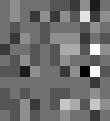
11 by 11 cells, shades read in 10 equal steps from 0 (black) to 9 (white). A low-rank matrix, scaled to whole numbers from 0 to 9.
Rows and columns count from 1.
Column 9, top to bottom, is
5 8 3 2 3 4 0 4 4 3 4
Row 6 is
4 3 5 3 4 3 5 4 4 3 4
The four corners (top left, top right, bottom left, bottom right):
4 4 4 4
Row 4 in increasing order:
2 2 3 3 4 4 4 5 5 5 5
